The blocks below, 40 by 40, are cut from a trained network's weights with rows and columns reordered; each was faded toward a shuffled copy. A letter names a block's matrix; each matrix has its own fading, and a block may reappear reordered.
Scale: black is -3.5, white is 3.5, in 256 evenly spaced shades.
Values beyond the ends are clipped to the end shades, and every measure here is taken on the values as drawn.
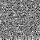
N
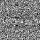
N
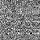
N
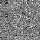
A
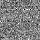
N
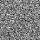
N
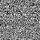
N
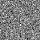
A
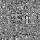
A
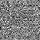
N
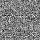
N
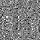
A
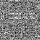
N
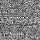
N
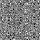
A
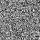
N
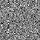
A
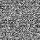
N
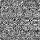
N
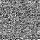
N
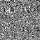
A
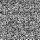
N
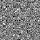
A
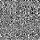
A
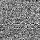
N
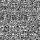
N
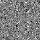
A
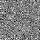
A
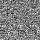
N
